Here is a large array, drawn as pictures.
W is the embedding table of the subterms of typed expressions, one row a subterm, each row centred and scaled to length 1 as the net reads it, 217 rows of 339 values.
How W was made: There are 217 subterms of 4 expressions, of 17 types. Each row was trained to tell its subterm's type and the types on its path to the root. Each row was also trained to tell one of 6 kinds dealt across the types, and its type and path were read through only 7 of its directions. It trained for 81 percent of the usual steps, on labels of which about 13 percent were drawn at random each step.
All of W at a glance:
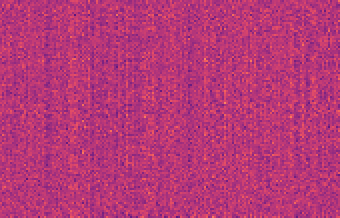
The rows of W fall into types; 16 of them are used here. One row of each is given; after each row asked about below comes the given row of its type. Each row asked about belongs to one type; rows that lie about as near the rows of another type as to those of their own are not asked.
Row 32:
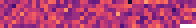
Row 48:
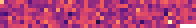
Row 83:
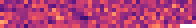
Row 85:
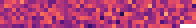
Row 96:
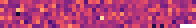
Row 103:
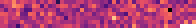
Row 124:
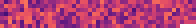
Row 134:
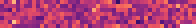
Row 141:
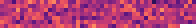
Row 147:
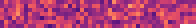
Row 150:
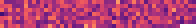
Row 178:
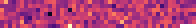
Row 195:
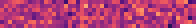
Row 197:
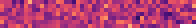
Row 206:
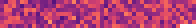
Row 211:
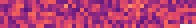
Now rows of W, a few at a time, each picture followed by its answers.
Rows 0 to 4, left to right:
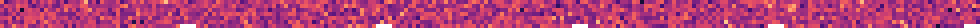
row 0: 32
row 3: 48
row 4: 197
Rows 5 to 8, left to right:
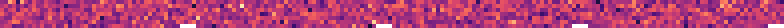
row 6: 147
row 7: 197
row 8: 195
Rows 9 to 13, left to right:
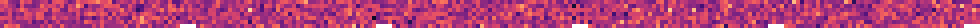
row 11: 32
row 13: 134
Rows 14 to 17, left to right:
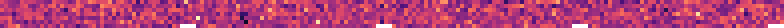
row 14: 150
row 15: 197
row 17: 134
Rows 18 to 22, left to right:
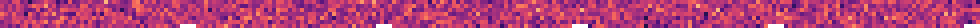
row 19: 178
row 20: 32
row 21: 124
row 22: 96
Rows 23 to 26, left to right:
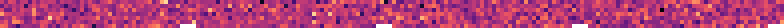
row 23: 103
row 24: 195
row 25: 83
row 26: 134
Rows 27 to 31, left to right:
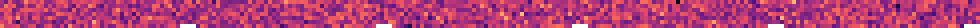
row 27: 141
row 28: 134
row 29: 103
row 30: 150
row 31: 178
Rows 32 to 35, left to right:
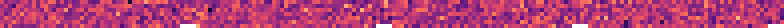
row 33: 141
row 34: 206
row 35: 83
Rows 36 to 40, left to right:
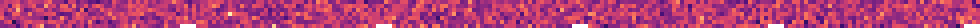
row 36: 195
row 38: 197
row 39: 134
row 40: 48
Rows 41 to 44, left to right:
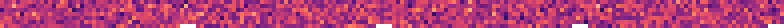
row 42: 85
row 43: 197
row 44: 147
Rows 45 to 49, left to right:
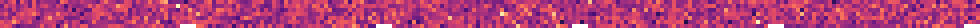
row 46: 206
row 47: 178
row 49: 85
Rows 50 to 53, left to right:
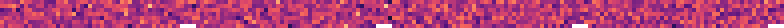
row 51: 147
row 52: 96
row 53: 206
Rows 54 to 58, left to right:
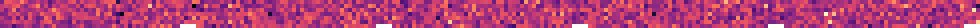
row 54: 85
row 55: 83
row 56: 96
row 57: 96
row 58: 48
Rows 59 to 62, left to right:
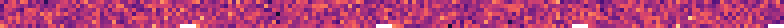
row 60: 83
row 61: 134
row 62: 96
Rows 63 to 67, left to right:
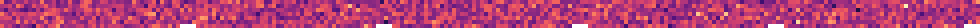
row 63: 32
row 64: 141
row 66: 141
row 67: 103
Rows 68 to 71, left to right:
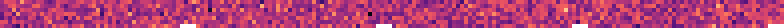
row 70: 124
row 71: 85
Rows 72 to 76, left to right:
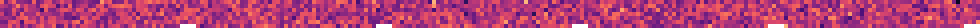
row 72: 48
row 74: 83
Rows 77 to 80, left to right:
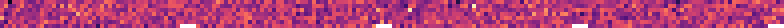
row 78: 32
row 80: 195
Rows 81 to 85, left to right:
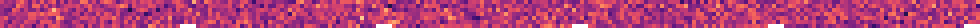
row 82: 48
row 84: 103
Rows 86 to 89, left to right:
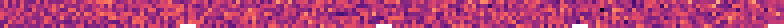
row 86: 85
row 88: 96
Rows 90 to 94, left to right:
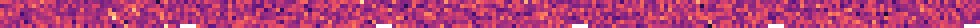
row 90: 178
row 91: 211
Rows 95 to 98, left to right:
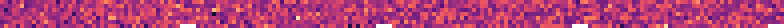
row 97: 103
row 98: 141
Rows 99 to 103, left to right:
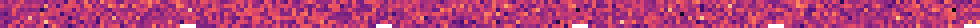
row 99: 48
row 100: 147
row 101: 124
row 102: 147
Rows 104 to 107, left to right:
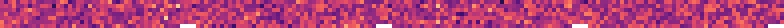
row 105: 83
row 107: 83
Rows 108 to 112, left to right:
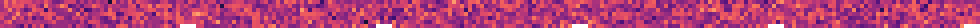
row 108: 85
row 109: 147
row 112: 124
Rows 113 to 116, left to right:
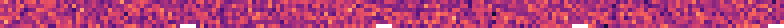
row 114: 103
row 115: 211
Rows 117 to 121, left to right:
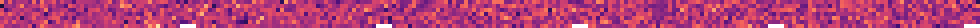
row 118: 197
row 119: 32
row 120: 103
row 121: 197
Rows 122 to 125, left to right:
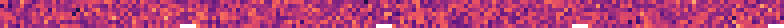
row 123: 150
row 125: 83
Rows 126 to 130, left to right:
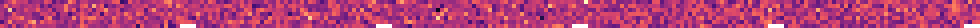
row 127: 147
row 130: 124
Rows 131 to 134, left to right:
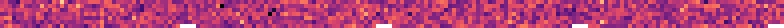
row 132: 134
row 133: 96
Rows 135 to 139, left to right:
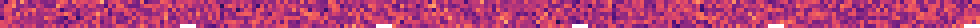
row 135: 206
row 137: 83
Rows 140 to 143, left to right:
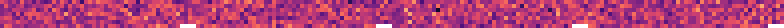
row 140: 134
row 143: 206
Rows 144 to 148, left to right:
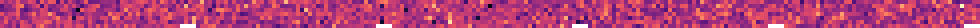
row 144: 211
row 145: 197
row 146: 141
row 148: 134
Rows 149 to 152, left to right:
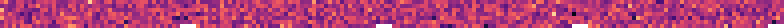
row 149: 178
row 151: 147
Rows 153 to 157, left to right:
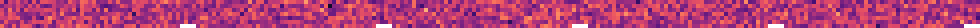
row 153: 178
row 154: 134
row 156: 124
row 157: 147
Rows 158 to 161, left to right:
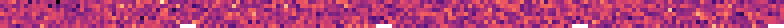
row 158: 103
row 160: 134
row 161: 147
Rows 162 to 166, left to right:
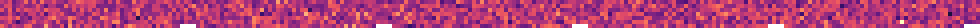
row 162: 96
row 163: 147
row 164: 85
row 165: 32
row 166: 96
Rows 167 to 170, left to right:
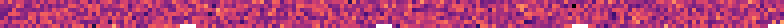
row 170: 103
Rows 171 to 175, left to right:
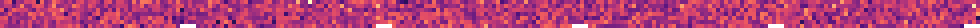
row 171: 96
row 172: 48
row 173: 83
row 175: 197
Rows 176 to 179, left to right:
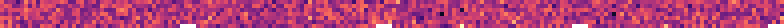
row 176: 150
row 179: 103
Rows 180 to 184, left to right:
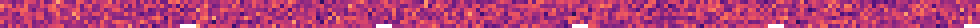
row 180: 150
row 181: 141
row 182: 195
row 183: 134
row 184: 195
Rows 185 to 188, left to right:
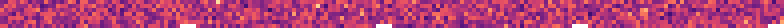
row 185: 85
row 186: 103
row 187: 85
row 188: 83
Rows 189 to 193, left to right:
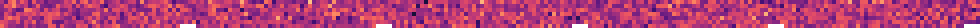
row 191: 178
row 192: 83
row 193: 150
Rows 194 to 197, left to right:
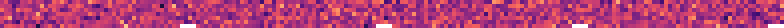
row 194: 141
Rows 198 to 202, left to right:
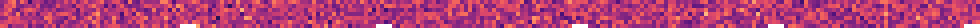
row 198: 206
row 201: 195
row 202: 124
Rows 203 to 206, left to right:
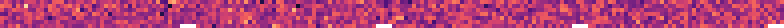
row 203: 150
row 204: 32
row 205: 141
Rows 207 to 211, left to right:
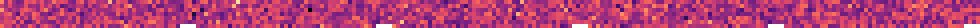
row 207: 141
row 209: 85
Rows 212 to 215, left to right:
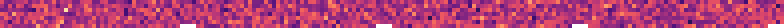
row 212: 32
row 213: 147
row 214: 211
